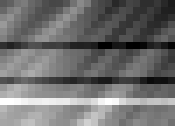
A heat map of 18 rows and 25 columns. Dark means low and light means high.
Odd lines: rows 7, 12 and 15. Ninth with the highest average: bottom left. Slope: up to the bottom left.
